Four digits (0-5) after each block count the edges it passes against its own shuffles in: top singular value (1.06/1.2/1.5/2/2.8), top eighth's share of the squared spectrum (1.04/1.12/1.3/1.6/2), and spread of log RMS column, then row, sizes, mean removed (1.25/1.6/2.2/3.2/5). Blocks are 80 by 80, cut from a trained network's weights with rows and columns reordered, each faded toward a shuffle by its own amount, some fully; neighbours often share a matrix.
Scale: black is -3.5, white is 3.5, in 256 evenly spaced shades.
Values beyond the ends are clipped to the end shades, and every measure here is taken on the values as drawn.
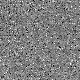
1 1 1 0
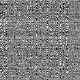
3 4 4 0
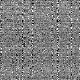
3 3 3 0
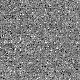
2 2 1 0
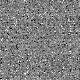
2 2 1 0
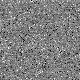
0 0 0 0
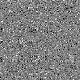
3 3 1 2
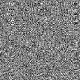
3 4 2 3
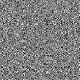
3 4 2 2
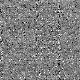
2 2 2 0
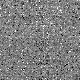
2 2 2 0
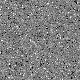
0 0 0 0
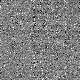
2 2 2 0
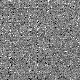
2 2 2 0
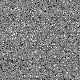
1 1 0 0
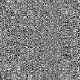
4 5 3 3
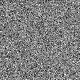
0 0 0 0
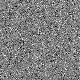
0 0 0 0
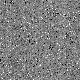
0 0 0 0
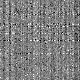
4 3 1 3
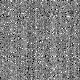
3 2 0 2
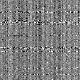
4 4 1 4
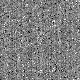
2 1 0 1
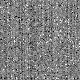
3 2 0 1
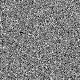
0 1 0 0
